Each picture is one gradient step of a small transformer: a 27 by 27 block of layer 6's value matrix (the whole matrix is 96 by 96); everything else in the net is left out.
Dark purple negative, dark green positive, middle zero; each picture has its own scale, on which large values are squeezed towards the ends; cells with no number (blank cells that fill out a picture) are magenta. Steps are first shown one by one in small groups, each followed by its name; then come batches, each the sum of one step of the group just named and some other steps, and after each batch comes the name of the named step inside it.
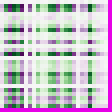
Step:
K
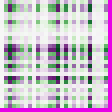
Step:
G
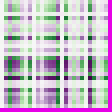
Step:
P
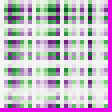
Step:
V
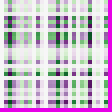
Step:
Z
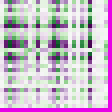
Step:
G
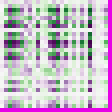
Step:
V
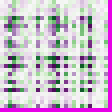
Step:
Z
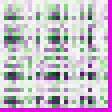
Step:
P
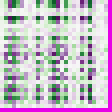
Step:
G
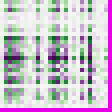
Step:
G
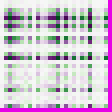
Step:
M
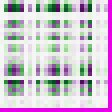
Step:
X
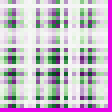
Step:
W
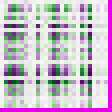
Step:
X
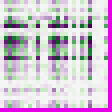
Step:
M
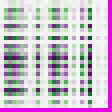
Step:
X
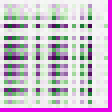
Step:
M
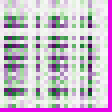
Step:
W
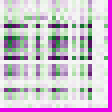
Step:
M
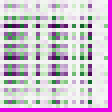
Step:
M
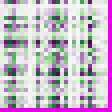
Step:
W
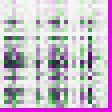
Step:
W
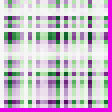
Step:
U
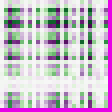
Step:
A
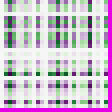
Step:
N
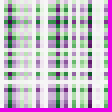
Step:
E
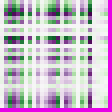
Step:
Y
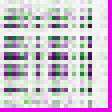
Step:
Y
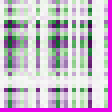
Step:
E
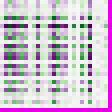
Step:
N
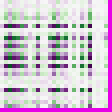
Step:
U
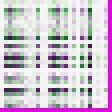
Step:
E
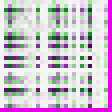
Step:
E
